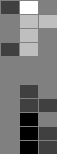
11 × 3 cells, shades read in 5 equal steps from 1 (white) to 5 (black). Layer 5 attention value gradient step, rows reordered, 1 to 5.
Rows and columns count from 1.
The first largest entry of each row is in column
1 1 1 1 1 1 2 2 2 2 2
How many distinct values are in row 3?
2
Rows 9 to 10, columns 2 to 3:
5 3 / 5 4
